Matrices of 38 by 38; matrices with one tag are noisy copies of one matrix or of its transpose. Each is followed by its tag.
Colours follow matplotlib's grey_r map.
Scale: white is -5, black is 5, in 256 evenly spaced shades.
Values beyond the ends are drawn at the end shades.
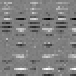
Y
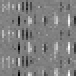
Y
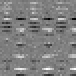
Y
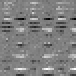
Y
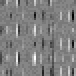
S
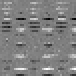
Y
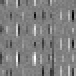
S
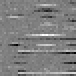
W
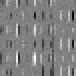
S
